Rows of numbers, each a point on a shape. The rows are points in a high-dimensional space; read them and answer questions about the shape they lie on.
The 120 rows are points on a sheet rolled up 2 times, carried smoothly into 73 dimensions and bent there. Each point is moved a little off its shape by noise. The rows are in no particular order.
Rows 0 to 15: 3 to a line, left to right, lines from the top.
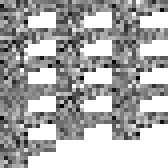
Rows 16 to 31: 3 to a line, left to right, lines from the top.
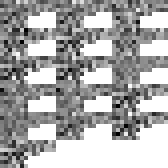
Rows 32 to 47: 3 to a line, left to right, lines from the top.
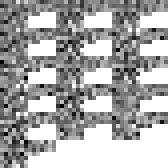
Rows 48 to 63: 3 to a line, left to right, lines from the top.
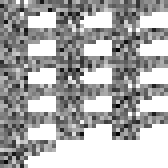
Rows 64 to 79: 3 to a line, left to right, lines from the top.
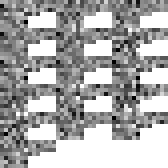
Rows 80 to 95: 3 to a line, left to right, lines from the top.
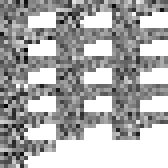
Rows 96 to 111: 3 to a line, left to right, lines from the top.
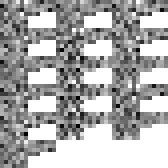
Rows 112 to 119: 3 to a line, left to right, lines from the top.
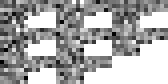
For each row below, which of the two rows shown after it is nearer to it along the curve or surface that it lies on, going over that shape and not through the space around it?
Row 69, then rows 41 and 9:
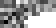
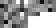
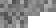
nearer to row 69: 41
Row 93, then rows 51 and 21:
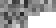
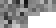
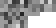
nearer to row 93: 21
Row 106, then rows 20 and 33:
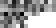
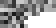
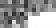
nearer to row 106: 20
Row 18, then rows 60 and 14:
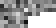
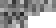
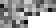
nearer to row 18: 14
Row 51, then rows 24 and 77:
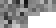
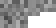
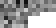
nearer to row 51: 77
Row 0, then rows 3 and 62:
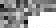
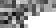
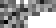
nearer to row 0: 62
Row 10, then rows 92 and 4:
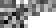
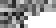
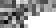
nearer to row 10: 4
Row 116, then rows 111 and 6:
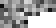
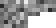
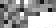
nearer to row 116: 6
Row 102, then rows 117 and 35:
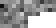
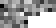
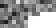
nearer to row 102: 35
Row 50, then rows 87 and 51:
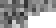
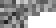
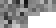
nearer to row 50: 51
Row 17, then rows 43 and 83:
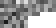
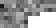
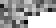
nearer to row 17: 43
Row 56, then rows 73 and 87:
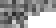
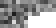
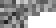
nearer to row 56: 73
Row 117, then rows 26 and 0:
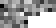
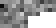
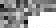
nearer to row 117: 0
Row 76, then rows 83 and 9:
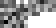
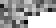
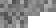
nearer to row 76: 83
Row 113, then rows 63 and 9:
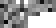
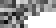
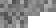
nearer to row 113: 63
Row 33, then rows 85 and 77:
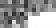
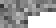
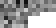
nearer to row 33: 77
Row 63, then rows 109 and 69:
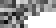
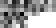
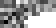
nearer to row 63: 69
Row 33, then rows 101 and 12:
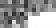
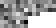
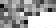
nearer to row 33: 101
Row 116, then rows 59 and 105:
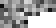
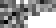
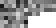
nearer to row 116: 105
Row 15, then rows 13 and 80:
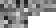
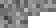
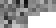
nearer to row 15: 80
